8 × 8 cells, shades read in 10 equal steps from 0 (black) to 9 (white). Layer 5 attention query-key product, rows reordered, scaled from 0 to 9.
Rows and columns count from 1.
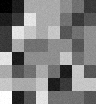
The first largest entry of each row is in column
3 3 2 2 1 7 1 1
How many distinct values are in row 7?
4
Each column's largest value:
9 8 8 8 7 7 7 7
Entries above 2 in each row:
5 5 7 7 7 7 6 7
